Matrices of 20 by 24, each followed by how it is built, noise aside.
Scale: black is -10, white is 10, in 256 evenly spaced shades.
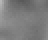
smooth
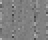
uneven columns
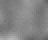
smooth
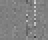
uneven columns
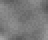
smooth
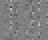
uneven columns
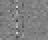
uneven columns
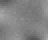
smooth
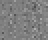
uneven columns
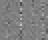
uneven columns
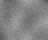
smooth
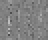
uneven columns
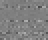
uneven rows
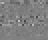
uneven rows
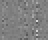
uneven columns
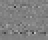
uneven rows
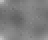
smooth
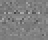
uneven rows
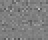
uneven rows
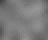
smooth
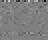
uneven rows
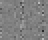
uneven columns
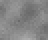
smooth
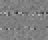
uneven rows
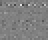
uneven rows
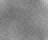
smooth
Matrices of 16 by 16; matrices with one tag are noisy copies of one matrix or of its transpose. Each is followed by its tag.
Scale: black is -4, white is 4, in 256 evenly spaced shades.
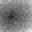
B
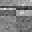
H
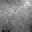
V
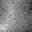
V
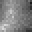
V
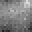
V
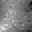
V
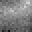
V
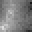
V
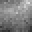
V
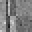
H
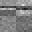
H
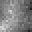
V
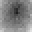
B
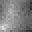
V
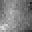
V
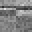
H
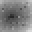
B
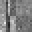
H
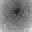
B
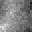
V
